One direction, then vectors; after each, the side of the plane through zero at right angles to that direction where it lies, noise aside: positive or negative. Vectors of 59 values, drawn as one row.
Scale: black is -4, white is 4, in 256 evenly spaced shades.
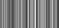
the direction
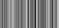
negative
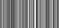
positive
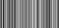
positive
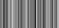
negative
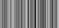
negative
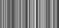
positive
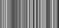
positive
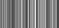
positive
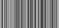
negative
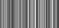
positive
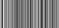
negative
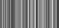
positive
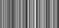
positive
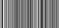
negative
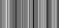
positive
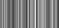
positive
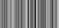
negative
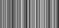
positive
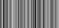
negative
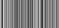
negative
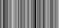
negative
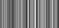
positive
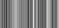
negative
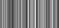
positive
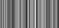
positive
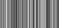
positive
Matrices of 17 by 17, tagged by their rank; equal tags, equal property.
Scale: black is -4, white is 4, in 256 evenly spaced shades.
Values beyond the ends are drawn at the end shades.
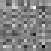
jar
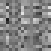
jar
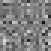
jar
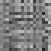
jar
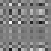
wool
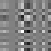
wool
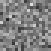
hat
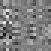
jar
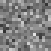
hat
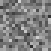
hat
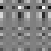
wool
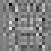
jar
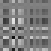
wool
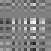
wool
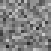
hat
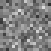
hat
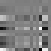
wool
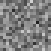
hat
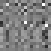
jar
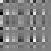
wool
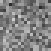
hat
